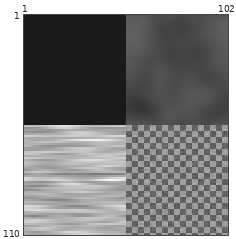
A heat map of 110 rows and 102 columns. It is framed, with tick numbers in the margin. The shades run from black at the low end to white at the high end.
It is made of 2 by 2 panels. Panel 1,1: very low, flat. Panel 1,2: low, smooth, faint in contrast. Panel 2,1: high, streaked across. Panel 2,2: middling, checkered, strong in contrast.
